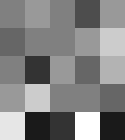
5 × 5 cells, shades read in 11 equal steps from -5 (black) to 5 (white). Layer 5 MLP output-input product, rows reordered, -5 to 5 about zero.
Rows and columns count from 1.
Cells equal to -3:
2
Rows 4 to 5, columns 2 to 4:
3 0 0 / -4 -3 5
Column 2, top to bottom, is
1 0 -3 3 -4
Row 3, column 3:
1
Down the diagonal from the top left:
0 0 1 0 -4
